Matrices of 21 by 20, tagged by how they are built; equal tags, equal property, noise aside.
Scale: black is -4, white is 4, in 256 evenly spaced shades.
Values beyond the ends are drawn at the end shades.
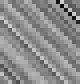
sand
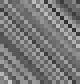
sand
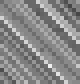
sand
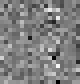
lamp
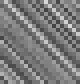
sand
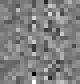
lamp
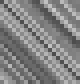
sand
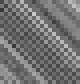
sand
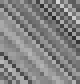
sand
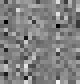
lamp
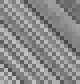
sand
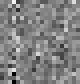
lamp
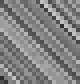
sand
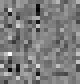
lamp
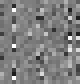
lamp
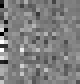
lamp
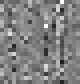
lamp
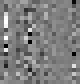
lamp
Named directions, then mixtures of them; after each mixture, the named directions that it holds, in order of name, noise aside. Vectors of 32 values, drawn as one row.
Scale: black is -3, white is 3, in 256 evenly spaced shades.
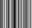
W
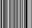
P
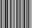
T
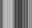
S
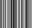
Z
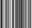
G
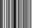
W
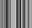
T, Z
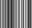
P, S, Z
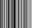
W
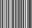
G, P, T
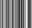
G, P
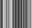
G, S, W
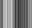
S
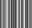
T, Z
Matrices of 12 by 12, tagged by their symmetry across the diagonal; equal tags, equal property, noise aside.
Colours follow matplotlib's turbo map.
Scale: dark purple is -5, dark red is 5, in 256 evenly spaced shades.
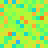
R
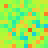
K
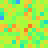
K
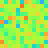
R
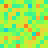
K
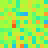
R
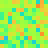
R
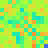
K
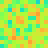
K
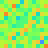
K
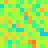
R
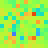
R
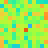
R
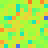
K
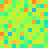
K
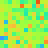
R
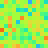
R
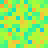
K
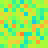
R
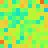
K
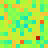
K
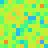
K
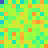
K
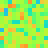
R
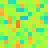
R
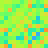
K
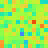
R
